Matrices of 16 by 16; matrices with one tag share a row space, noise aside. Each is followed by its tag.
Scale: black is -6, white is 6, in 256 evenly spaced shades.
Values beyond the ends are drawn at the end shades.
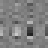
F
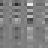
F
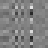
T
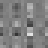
F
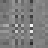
T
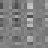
F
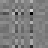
T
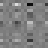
F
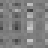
F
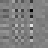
T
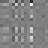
T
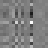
T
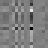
T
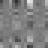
F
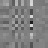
T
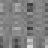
F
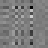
T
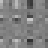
F
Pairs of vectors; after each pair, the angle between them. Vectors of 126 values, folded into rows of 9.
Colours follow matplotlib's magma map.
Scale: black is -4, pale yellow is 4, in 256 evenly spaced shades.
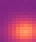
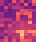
partly aligned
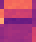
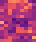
partly aligned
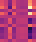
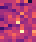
orthogonal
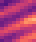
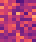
orthogonal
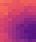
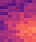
nearly opposite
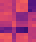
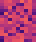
orthogonal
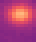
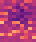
partly opposed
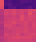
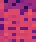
partly aligned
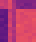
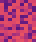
orthogonal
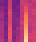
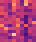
partly opposed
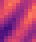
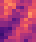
nearly parallel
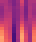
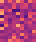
orthogonal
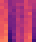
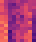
nearly parallel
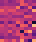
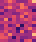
partly opposed
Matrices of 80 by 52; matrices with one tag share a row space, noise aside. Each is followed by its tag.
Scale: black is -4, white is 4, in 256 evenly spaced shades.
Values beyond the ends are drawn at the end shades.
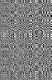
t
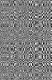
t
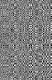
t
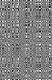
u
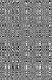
u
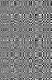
t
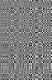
t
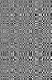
t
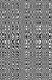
u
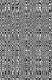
u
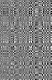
t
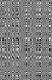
u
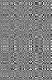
t
